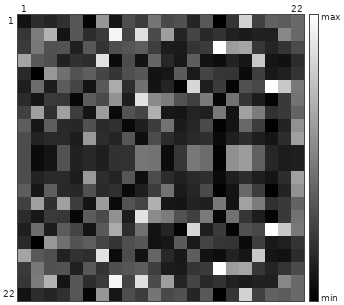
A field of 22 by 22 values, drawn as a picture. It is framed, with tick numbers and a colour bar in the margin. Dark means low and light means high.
Most values sit low, with a long tail of high ones. Overall the values sit about 30% of the way up the scale. The texture is fine-grained noise. No row or column stands out. It is mirror symmetric from top to bottom. There is no seam.
